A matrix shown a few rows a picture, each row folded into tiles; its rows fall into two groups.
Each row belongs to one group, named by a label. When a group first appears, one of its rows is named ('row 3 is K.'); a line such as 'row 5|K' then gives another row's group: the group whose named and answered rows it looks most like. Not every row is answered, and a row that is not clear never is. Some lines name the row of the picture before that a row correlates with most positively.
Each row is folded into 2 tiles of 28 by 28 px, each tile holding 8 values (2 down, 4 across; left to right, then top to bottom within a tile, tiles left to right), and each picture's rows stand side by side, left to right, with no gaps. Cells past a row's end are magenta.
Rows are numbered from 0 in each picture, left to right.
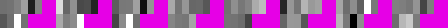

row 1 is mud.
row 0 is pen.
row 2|pen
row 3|mud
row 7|pen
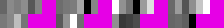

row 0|pen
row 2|mud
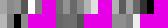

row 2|mud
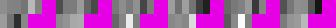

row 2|pen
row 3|mud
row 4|pen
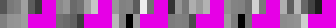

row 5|mud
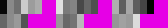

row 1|mud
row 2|mud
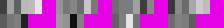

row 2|pen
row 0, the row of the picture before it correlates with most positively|0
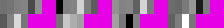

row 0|pen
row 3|pen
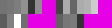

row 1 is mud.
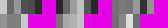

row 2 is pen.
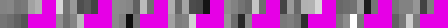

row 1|mud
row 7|pen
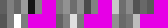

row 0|pen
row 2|mud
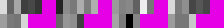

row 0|mud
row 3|mud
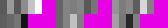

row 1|pen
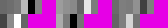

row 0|pen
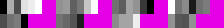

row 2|mud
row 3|mud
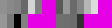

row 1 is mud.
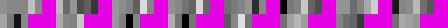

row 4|pen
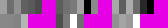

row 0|mud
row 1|pen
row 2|mud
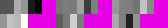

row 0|mud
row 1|pen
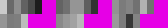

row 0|mud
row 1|mud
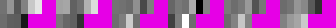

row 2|pen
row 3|pen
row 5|mud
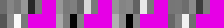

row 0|pen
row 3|pen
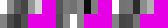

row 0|mud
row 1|pen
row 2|mud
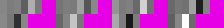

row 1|pen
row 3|pen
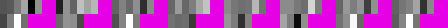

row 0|pen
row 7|pen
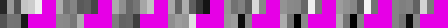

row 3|mud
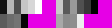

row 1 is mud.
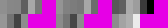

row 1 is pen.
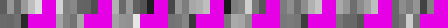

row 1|mud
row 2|mud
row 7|pen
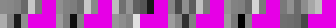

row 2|mud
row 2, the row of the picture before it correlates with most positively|2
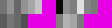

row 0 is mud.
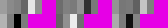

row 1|pen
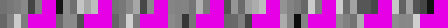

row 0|pen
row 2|pen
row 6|mud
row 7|mud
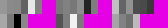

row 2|mud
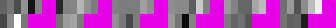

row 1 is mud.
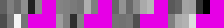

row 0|pen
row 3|mud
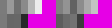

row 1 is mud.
